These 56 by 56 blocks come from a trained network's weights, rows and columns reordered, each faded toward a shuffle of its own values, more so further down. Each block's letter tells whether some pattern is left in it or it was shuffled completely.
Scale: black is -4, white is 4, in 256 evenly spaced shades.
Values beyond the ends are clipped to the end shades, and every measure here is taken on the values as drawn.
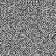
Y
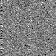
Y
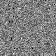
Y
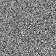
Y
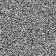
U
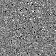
U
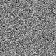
Y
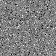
U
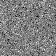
U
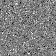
U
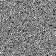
U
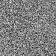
U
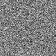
Y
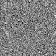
Y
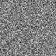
Y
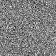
Y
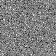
U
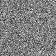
U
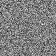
U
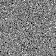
U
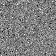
U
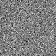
Y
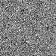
Y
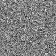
Y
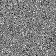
U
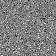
U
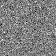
U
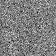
U
